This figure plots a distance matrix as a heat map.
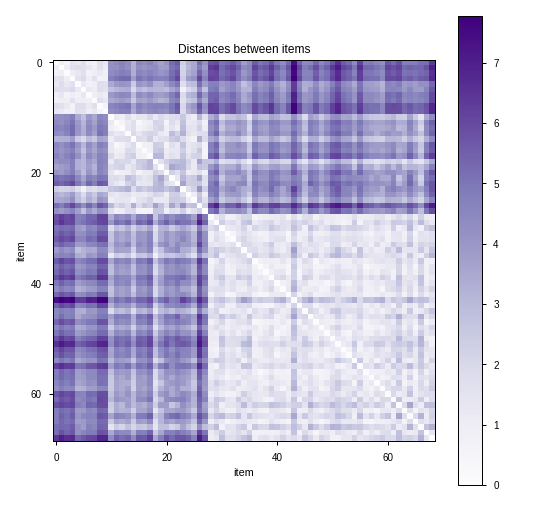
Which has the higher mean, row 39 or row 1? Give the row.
1
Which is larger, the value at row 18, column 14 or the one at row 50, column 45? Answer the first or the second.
the second
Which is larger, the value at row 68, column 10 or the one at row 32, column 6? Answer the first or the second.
the second
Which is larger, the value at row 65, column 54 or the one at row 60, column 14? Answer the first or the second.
the second
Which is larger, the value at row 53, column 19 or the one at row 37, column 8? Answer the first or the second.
the second
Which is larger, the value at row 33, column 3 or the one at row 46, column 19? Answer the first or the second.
the first
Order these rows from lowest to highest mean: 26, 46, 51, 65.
65, 46, 51, 26
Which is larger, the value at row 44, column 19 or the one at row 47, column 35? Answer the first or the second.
the first
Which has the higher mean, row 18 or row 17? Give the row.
17
